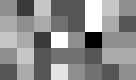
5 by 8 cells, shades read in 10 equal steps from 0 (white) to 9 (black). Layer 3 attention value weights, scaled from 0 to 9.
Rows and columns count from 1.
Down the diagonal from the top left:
4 4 7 5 4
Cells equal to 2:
4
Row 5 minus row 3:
4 0 -1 1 0 -4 2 0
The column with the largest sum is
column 5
